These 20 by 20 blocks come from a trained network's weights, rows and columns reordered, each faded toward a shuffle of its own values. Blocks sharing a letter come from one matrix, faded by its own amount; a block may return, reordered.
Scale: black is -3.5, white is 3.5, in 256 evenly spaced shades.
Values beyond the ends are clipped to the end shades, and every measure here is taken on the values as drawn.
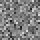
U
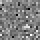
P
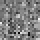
P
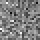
U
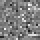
P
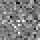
P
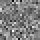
U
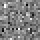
P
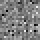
P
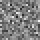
U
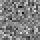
U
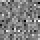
P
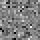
P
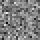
U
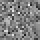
U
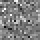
P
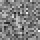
U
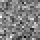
P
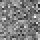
U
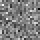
U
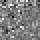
P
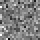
P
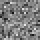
P
